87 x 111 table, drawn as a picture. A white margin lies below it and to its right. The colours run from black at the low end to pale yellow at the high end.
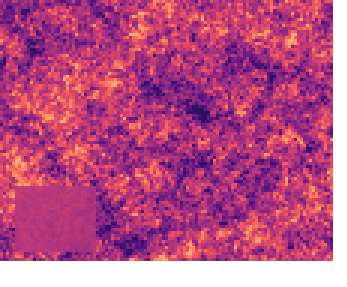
The field is mottled with small blotches. In the bottom left lies a patch that is calmer than the rest. No single row or column stands out from its neighbours. The bottom left is the calmest part. The ninth with the highest average is the middle left. There is no overall slope.
